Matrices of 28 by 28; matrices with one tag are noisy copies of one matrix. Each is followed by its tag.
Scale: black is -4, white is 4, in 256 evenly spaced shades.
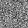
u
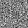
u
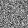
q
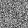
u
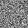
q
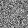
q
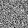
q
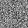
u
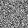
q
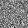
q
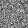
q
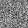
u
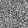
u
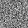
u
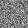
q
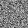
q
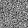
u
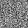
u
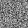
u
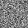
q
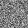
q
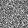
q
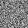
q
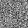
u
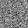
u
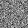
q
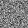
q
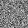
q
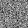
u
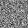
q
